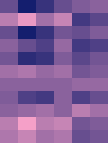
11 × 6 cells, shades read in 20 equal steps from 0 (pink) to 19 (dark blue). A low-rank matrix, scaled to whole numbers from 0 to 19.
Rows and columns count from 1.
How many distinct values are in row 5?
5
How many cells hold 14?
4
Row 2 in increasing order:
1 4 5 7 13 15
